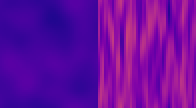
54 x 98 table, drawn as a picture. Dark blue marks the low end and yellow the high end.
The table splits into one row of 2 panels. Panel 1,1: very low, smooth, faint in contrast. Panel 1,2: low, streaked downward.
